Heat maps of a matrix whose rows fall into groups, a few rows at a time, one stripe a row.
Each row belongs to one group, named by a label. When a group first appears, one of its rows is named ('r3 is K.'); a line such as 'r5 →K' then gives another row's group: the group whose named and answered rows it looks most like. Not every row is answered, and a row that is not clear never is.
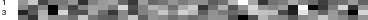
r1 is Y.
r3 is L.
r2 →L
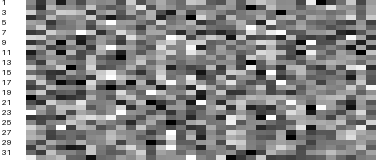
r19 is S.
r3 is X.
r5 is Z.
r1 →L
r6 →Y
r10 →Z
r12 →L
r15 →Z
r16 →Z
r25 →X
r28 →S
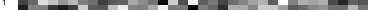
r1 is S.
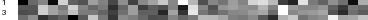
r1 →L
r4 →X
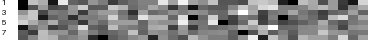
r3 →Y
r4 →S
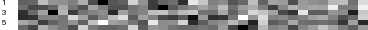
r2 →X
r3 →L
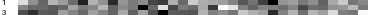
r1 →X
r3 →X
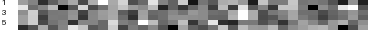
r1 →Z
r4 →Y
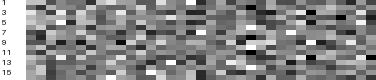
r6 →Y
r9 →L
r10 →Y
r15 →S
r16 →Z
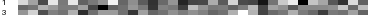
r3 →Y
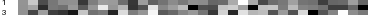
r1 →Y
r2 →Z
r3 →L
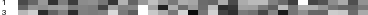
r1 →L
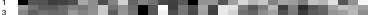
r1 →X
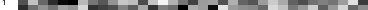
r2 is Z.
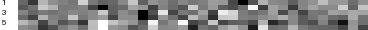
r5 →Z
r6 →Z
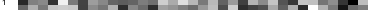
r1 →L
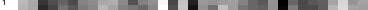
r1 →S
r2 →S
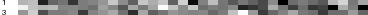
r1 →S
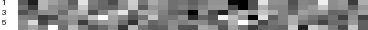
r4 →Z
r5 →Y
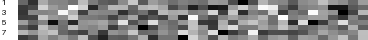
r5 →L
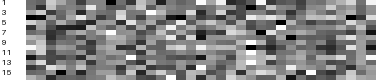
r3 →S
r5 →X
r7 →Z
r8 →S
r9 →Y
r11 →Y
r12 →X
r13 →Y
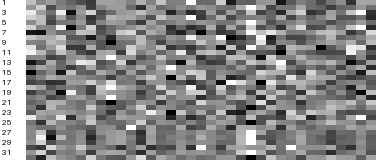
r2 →Y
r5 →Y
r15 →L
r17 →Z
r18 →Z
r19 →L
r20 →Z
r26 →X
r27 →Y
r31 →Y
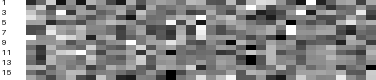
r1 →L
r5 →S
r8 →X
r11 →X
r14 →Z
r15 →X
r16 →X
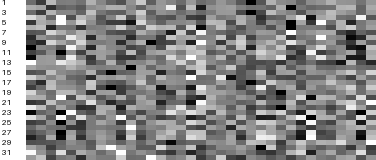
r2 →S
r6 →S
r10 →L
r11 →L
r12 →L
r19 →X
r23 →L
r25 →L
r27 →L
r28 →L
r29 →X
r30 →Z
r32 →S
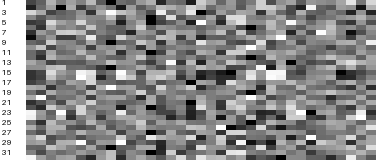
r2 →L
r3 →Z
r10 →Y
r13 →S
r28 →S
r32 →X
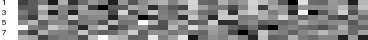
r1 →L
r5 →S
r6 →X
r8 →Z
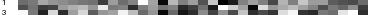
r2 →Z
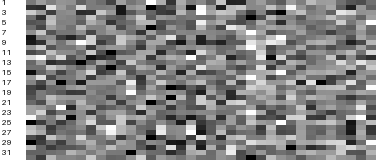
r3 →X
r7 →Y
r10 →Y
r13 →X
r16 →Y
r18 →X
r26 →Z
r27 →Z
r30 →S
